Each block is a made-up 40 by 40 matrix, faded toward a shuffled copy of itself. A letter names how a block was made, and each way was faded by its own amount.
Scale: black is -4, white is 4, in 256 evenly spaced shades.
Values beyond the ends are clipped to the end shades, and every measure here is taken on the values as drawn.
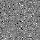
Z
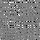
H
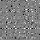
H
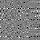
H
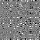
H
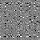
H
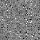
Z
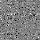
Z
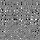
H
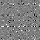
H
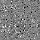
Z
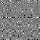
H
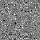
Z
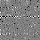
H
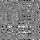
H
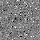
Z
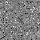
Z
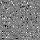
Z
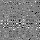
H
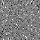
Z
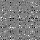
H
